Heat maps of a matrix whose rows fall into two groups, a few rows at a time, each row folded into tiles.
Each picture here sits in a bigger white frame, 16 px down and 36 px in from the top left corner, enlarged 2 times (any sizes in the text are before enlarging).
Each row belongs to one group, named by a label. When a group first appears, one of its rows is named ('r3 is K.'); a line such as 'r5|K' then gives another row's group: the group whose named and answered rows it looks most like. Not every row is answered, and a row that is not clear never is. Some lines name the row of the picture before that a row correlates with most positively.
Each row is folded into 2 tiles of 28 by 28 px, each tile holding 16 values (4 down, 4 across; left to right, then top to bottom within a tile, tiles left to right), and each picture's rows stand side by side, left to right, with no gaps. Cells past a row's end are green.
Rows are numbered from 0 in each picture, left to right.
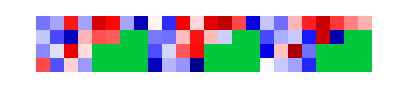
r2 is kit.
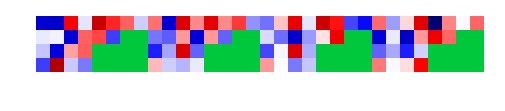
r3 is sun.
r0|kit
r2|kit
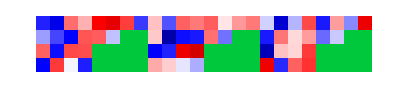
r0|kit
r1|kit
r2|sun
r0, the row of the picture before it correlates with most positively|0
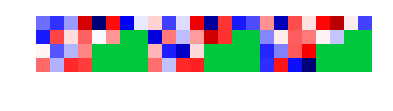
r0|sun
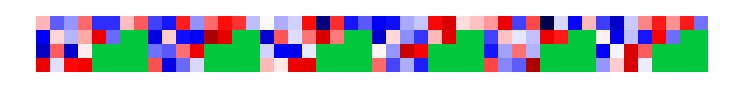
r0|sun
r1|kit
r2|sun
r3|kit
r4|sun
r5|kit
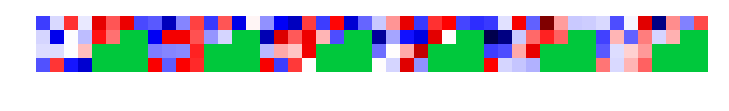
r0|kit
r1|sun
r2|sun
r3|kit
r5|sun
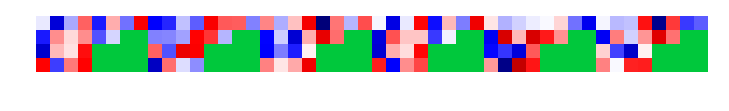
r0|sun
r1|kit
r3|sun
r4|sun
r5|sun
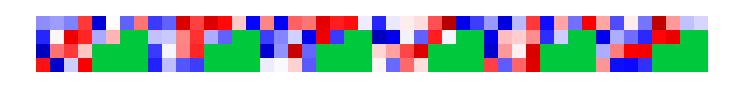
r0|sun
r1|kit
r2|kit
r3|kit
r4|sun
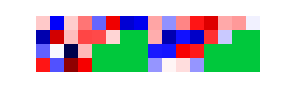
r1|kit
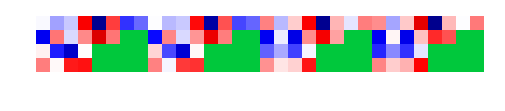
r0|sun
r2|sun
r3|sun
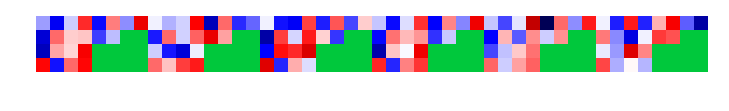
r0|sun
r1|sun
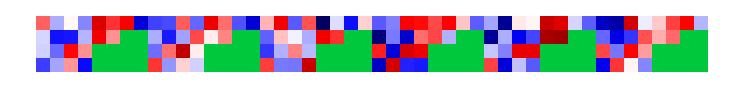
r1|kit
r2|sun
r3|kit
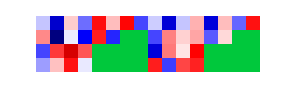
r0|kit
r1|sun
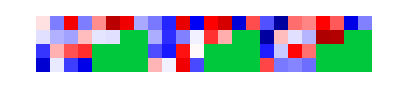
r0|kit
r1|kit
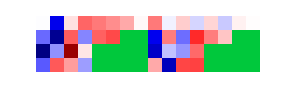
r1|sun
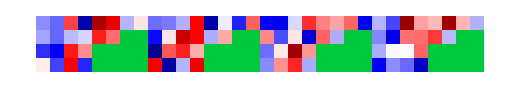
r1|sun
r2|kit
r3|kit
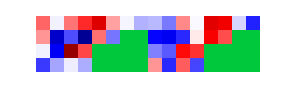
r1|kit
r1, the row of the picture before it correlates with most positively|0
